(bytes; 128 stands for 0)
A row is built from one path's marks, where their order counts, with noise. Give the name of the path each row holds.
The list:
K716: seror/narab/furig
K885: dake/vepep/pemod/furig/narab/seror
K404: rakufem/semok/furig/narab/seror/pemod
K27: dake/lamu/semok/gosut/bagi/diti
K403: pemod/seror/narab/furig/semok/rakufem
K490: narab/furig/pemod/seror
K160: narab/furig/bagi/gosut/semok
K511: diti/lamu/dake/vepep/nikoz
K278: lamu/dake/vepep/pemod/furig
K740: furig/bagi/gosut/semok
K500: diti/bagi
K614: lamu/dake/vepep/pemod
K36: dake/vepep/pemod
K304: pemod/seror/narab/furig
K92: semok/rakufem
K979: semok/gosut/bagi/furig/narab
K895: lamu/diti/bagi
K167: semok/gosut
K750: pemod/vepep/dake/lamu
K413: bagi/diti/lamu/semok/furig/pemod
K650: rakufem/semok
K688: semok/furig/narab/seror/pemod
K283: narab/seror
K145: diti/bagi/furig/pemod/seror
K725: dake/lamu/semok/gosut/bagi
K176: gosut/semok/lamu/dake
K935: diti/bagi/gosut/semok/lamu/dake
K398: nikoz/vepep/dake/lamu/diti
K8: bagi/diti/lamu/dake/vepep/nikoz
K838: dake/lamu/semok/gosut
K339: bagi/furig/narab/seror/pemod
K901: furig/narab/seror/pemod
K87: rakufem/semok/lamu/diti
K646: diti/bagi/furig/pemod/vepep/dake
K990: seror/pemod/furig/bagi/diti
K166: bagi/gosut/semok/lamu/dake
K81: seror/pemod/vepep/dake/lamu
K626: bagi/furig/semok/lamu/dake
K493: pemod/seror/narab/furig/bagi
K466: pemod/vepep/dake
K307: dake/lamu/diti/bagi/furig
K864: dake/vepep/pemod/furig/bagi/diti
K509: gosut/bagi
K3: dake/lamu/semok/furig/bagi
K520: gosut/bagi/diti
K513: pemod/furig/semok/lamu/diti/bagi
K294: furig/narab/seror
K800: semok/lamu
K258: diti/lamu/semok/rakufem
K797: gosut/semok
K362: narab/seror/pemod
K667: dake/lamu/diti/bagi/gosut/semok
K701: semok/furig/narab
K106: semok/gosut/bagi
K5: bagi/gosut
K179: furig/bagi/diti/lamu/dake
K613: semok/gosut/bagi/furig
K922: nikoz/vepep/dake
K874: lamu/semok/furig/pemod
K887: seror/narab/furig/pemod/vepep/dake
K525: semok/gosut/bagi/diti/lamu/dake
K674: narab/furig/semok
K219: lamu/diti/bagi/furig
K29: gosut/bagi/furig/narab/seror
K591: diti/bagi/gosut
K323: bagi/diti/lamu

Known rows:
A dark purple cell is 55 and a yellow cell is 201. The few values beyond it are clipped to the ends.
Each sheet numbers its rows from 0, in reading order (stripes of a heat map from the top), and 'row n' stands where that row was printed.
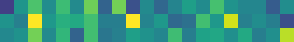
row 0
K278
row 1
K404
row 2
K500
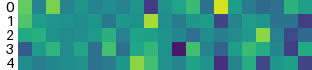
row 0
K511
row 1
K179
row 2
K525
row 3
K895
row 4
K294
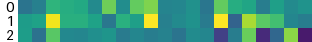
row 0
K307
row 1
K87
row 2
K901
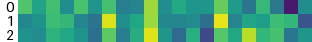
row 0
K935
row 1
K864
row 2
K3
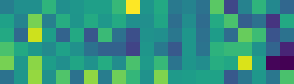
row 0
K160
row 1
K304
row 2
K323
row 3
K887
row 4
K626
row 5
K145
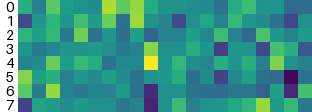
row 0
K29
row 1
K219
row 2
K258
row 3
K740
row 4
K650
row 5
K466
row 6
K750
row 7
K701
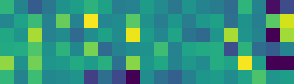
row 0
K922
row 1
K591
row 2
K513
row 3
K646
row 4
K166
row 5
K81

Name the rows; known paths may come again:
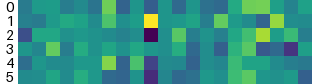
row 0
K106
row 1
K667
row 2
K701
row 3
K304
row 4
K613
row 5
K716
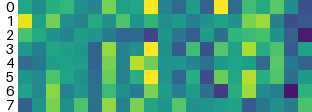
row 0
K27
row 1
K176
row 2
K887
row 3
K725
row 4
K885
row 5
K3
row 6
K493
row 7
K145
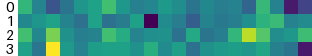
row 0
K922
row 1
K800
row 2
K509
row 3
K413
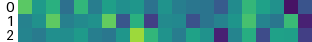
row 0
K403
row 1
K688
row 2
K294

